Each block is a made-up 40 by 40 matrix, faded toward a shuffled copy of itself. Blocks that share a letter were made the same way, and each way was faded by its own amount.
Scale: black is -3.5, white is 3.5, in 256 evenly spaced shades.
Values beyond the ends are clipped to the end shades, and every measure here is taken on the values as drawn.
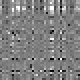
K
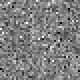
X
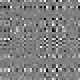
K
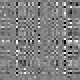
K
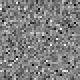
X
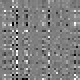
K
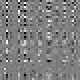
K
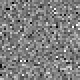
X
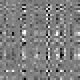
K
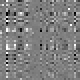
K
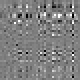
K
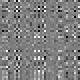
K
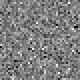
X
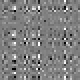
K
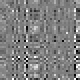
K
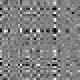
K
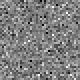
X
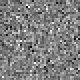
X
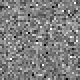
X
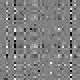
K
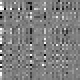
K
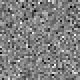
X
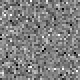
X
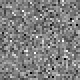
X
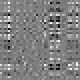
K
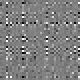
K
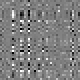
K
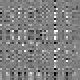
K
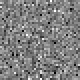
X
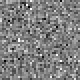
X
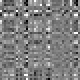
K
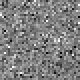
X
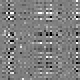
K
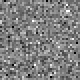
X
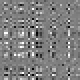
K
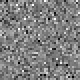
X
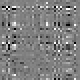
K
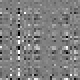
K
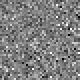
X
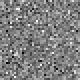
X
